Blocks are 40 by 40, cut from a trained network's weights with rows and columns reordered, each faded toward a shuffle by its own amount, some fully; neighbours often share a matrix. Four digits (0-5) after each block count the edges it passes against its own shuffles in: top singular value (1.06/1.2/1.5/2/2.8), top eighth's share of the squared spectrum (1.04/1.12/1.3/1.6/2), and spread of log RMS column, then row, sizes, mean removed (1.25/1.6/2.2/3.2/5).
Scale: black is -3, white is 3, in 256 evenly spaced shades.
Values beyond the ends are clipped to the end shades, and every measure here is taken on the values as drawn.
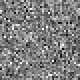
0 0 0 0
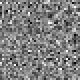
2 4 2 2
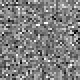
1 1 0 0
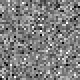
0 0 0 0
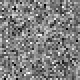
0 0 0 0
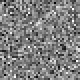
0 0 0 0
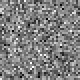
0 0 0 0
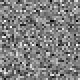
2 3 0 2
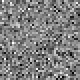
1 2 0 0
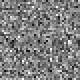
2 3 1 1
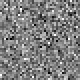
1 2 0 0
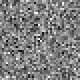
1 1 0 0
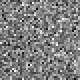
0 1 0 1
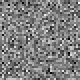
2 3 1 1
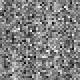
1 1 0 1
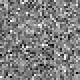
1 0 0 1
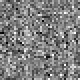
1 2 0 2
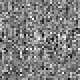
2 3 0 2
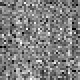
2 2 0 2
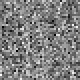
1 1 0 0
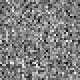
1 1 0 1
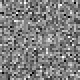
0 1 0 0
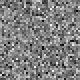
1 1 0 0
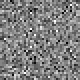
2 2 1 0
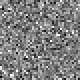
0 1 0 0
